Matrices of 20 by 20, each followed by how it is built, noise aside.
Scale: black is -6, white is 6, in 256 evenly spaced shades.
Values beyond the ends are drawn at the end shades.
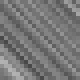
Toeplitz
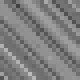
Toeplitz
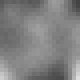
smooth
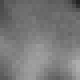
smooth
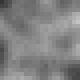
smooth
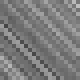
Toeplitz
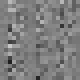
uneven columns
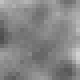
smooth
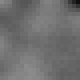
smooth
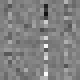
uneven columns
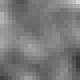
smooth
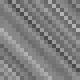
Toeplitz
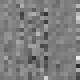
uneven columns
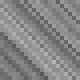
Toeplitz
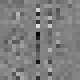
uneven columns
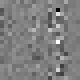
uneven columns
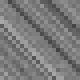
Toeplitz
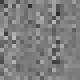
uneven columns
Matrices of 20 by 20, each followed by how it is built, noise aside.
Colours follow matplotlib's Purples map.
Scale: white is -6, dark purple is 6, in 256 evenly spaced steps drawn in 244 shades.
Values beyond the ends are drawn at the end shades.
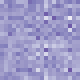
low rank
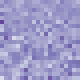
low rank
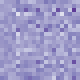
low rank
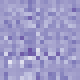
low rank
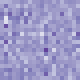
low rank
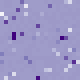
sparse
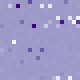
sparse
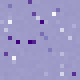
sparse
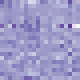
low rank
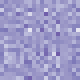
low rank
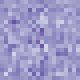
low rank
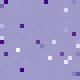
sparse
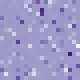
sparse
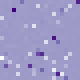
sparse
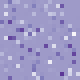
sparse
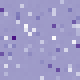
sparse
